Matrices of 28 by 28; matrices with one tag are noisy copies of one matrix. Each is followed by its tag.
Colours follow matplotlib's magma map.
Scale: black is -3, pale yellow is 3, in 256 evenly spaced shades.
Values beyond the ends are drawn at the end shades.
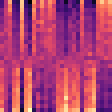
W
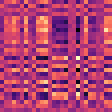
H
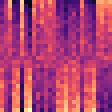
W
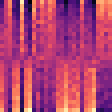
W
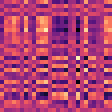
H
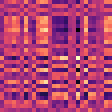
H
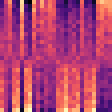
W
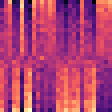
W
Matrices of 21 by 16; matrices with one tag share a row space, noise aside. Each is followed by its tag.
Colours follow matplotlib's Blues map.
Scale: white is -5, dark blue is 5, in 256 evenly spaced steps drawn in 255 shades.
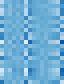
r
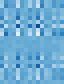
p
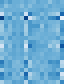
r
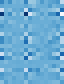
r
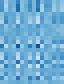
p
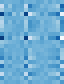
r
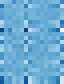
r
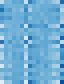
r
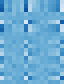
r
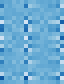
r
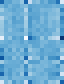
r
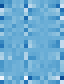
r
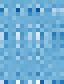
p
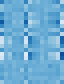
r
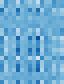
p
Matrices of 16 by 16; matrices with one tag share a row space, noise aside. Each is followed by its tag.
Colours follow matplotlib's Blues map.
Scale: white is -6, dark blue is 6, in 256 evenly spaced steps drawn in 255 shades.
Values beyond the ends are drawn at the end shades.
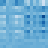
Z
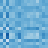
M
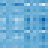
Z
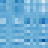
Z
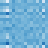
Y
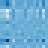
Y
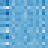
Y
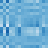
M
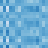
M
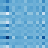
Y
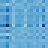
Y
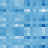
Z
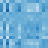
M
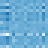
Y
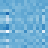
Y
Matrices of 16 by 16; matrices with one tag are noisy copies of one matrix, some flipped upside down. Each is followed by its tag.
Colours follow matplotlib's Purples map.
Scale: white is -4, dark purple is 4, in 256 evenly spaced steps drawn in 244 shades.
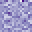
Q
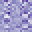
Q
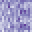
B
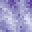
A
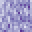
B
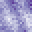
A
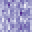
B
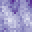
A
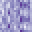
B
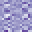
Q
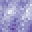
A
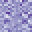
Q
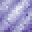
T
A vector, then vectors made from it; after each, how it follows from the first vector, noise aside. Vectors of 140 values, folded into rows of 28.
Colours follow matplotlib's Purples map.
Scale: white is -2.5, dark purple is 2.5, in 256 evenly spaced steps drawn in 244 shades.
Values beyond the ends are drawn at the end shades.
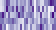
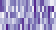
negated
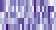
negated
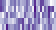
negated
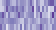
shrunk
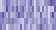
shrunk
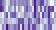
negated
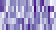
negated
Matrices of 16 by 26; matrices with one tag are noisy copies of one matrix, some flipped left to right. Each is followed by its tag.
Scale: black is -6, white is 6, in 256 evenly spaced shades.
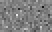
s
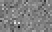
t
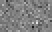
t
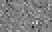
t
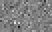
t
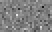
s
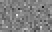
s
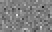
s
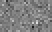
t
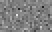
s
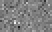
t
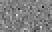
s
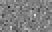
s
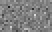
s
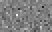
s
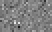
t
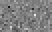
s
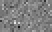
t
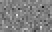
s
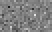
s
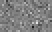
t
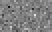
s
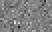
t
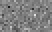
s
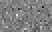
s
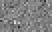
t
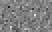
s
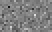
s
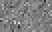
t
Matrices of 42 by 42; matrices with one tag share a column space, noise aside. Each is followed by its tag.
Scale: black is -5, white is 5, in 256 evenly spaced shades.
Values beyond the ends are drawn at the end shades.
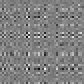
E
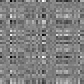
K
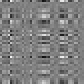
K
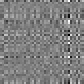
K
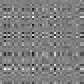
E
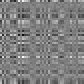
K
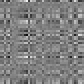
K
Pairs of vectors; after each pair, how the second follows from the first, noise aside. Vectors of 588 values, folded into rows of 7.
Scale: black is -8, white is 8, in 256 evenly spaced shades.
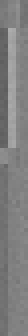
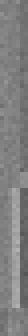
reversed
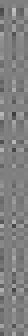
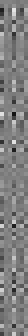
scaled up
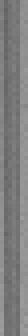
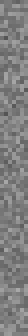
shuffled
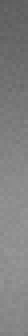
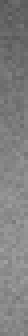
copied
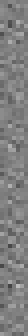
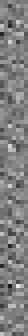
scaled up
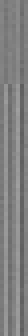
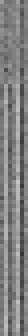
scaled up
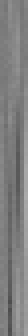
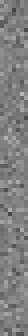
shuffled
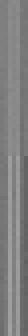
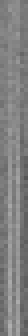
copied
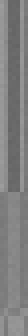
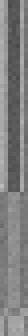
scaled up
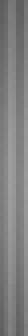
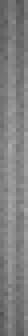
copied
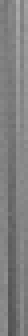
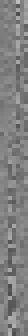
sign-scrambled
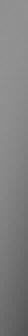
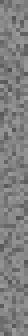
shuffled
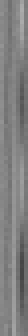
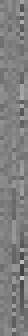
sign-scrambled
